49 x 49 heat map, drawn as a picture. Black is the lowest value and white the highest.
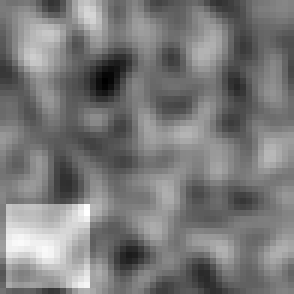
Mirror symmetry: none. Ninth with the highest average: bottom left. Roughest part: bottom left. Odd patch: higher, in the bottom left. Grain: blotchy.
